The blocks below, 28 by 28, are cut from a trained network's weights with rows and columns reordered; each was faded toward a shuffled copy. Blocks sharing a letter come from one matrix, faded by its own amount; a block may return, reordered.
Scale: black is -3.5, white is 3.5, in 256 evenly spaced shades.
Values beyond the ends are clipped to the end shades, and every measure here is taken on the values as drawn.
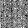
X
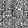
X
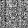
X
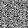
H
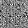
H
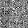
H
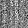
X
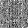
X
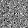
H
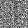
H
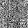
X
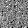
H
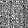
X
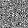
H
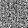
X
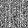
X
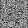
H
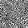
H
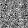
H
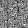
H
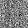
X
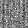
X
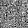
H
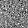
H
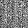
X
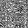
H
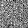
X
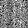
X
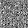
H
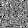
H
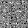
H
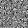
H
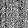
X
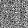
X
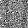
H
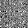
X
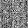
X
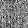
X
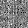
X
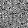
H
